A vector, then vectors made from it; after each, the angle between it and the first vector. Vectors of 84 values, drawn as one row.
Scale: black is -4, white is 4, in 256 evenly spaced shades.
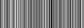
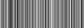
nearly opposite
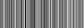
orthogonal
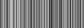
nearly parallel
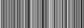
partly opposed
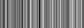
orthogonal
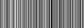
nearly parallel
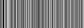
partly opposed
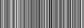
nearly parallel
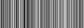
orthogonal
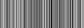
nearly parallel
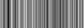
orthogonal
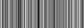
orthogonal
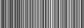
nearly opposite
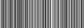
nearly opposite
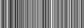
nearly opposite
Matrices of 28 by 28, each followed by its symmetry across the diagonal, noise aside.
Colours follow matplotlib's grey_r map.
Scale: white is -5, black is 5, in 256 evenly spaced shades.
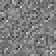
symmetric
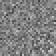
symmetric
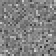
symmetric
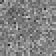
symmetric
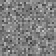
antisymmetric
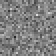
antisymmetric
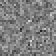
antisymmetric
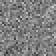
antisymmetric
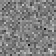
symmetric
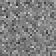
antisymmetric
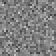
antisymmetric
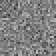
symmetric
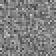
antisymmetric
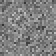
symmetric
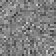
symmetric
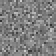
antisymmetric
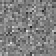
antisymmetric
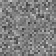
symmetric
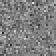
antisymmetric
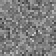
symmetric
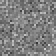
symmetric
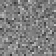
antisymmetric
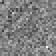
symmetric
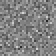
symmetric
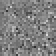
antisymmetric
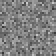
antisymmetric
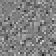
symmetric
